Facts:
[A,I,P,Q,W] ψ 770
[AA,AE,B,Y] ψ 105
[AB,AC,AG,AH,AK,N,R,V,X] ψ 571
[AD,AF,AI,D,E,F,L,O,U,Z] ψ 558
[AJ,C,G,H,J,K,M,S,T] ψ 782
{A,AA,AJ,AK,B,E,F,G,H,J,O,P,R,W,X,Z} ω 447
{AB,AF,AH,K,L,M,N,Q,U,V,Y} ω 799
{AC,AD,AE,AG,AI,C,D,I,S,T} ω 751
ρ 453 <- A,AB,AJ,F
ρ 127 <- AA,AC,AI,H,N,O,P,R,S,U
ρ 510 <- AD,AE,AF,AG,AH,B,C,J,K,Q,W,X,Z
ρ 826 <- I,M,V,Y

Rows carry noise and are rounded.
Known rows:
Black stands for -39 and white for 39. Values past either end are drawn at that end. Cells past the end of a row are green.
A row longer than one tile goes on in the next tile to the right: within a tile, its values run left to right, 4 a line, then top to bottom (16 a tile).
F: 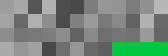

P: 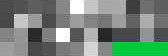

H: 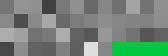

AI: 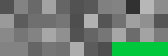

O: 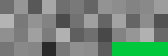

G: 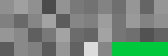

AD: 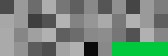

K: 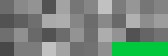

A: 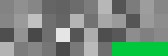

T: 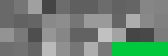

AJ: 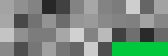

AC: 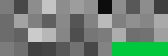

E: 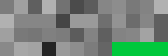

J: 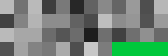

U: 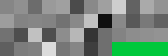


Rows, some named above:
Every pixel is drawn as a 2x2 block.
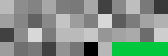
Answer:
AB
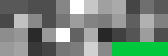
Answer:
P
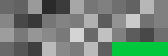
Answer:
S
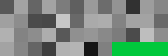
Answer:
AD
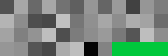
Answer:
AD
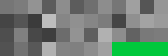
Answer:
M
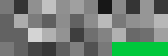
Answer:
AC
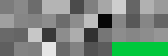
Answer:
U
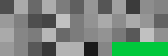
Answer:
AD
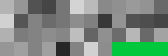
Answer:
AA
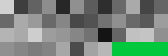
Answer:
R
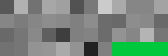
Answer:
AF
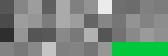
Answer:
Q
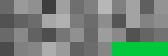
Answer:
K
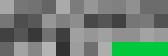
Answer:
Y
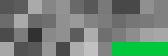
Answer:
I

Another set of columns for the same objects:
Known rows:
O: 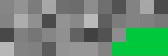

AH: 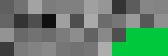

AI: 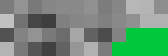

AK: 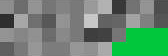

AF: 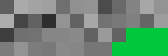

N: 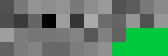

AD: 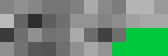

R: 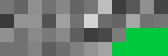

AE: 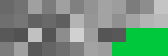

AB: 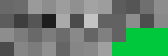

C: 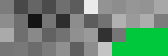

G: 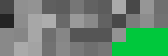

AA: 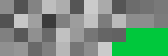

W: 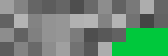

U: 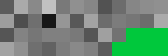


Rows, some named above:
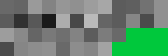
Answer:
AB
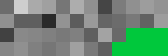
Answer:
L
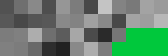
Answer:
AC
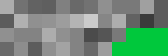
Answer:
A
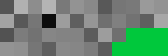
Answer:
U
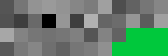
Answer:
N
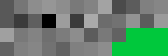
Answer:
N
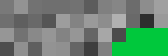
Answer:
Q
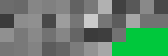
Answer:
R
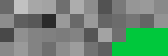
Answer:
L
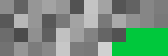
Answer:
B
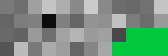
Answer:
Y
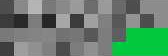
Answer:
V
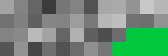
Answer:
I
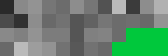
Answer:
M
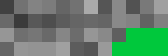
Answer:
K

